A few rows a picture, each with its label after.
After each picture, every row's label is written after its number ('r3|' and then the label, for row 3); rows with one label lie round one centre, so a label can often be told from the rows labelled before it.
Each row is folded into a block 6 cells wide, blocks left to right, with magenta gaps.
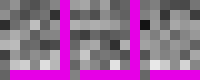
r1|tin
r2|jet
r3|tin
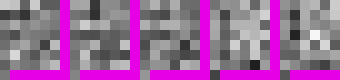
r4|jet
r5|jet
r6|jet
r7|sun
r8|sun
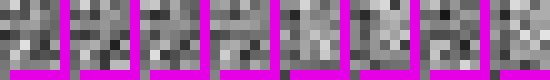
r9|jet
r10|jet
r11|jet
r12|jet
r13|sun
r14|sun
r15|jet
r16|sun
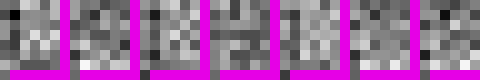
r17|sun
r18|tin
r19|sun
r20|jet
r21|sun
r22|tin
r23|tin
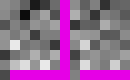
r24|tin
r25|tin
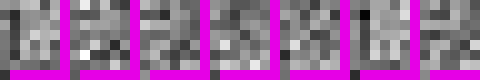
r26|sun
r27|jet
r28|jet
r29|tin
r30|tin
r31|sun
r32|jet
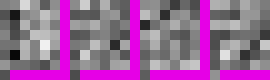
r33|sun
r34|jet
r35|tin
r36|jet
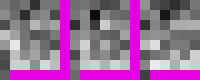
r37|tin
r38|tin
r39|tin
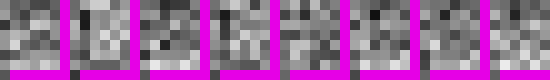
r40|tin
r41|sun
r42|tin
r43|sun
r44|jet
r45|tin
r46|tin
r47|tin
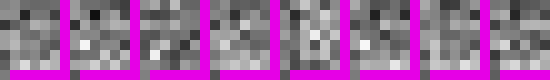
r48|tin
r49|tin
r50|jet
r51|tin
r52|sun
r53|tin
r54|tin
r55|tin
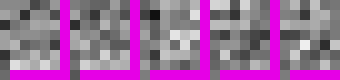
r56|tin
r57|tin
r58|sun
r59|jet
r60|jet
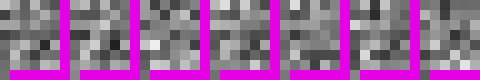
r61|jet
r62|jet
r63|tin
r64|jet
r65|jet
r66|jet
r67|tin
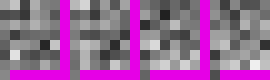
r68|jet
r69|jet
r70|tin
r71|tin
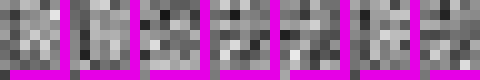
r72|sun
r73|sun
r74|tin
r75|jet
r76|jet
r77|sun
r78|jet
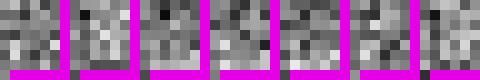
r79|jet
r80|sun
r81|tin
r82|tin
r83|tin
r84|jet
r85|sun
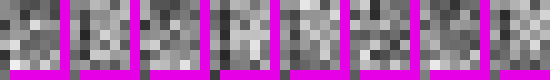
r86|tin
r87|sun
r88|tin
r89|sun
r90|sun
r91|jet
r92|tin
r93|sun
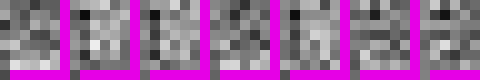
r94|tin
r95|sun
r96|sun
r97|tin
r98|sun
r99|jet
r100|jet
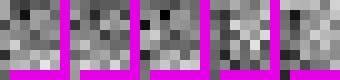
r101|tin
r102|tin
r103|tin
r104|sun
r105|sun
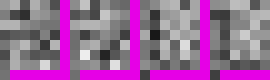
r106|jet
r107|jet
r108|sun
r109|sun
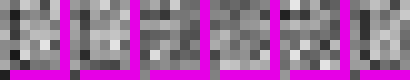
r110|sun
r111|sun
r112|jet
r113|tin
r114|jet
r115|sun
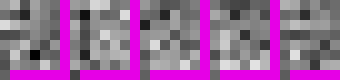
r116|jet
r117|sun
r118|tin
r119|tin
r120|jet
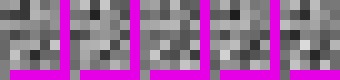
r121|jet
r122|jet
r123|jet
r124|jet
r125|jet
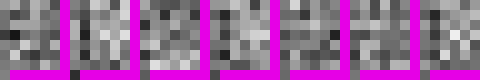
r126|jet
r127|sun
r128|tin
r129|sun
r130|jet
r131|jet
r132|sun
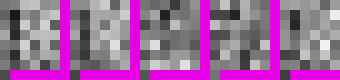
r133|sun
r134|sun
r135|tin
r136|jet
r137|sun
